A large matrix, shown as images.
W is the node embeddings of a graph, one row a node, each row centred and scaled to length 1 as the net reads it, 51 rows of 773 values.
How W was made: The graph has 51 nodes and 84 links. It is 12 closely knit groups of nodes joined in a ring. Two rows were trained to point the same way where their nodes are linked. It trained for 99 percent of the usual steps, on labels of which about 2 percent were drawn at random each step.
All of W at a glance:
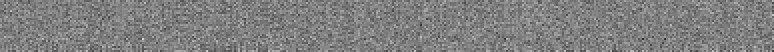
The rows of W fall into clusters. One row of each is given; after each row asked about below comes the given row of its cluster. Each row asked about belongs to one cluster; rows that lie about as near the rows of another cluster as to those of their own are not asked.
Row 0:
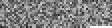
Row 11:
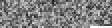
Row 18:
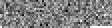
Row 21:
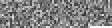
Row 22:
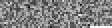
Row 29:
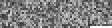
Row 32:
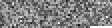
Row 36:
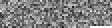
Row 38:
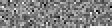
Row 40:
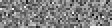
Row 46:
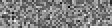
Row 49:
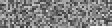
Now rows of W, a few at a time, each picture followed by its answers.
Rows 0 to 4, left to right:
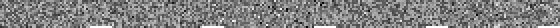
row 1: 38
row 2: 29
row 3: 49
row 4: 36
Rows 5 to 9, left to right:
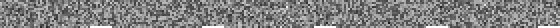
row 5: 18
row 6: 32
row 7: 46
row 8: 49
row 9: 29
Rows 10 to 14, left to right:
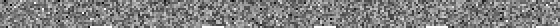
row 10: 36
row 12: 46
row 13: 22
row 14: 36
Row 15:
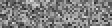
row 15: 29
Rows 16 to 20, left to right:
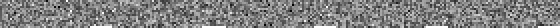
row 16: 32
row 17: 11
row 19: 38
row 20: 32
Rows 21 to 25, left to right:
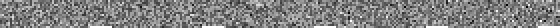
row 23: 29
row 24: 46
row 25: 21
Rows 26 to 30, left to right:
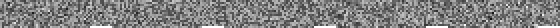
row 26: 18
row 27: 49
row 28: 32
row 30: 0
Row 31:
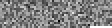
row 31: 22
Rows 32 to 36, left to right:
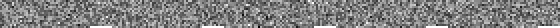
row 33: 38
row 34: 46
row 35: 40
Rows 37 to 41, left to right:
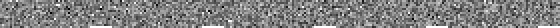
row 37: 21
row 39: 38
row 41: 18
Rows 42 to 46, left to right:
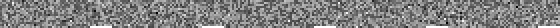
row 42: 32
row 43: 0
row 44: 49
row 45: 11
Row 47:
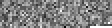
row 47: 40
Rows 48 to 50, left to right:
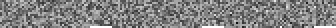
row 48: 11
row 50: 46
